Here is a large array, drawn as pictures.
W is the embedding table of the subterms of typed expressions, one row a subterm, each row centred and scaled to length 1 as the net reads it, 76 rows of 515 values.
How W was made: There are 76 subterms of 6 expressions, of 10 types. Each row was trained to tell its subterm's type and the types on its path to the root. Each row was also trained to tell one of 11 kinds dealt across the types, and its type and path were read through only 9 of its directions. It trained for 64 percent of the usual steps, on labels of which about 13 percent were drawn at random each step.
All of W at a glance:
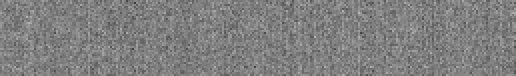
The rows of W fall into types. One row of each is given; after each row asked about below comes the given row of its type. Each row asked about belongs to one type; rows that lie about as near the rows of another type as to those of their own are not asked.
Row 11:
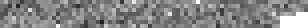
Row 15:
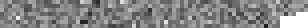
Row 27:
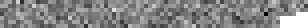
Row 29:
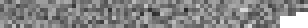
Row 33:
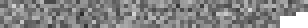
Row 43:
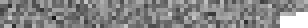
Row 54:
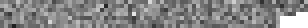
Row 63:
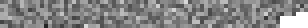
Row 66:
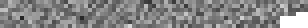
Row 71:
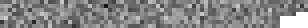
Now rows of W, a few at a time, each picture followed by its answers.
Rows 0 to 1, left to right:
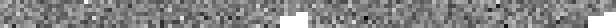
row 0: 27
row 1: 33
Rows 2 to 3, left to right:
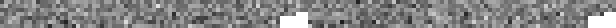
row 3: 33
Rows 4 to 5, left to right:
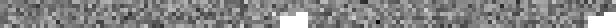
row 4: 63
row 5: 71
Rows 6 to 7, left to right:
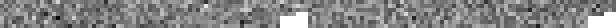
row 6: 33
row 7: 54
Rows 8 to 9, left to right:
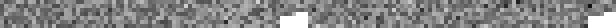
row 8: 43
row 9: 43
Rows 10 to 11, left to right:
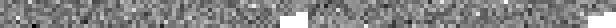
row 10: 15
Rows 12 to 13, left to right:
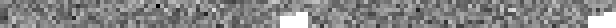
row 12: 11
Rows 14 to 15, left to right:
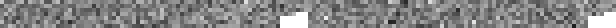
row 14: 43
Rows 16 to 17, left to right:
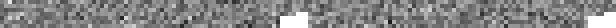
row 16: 66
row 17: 29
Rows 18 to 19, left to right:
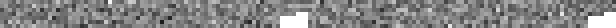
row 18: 29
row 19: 54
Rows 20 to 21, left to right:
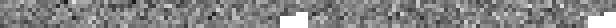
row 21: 29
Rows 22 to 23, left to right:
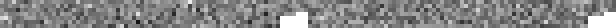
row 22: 33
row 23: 11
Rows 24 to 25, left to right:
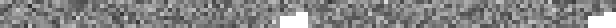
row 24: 11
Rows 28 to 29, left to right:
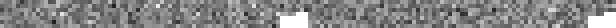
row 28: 29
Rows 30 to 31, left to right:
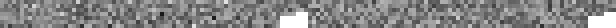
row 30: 11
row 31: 71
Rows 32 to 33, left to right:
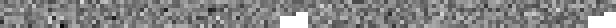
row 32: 63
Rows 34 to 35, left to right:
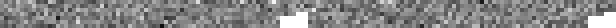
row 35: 66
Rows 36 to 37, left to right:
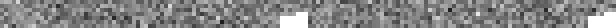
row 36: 11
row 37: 15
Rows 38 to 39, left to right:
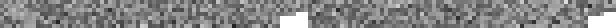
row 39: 43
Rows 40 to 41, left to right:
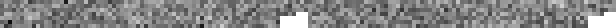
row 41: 63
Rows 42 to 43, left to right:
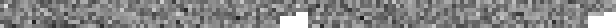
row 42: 27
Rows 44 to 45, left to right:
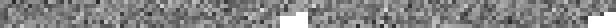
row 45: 29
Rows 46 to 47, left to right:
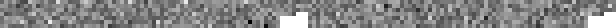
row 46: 63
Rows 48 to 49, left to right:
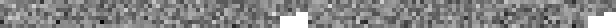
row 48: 11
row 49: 63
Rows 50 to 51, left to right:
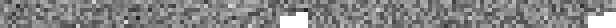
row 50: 71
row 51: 71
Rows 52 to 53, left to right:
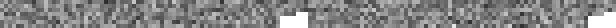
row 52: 54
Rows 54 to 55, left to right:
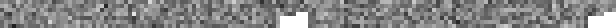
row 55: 15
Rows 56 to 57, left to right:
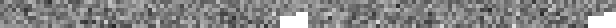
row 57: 66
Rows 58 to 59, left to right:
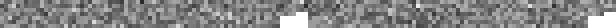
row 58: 43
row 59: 29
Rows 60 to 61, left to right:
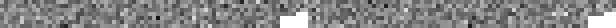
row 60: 43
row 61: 27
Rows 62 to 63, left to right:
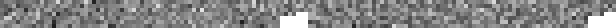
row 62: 66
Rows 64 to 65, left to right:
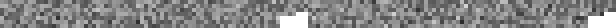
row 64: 43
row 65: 54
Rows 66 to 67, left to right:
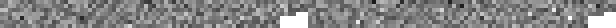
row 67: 66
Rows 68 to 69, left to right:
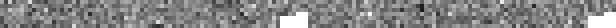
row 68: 15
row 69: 63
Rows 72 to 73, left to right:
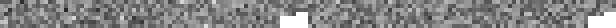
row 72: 71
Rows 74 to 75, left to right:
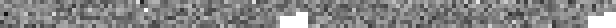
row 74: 11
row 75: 63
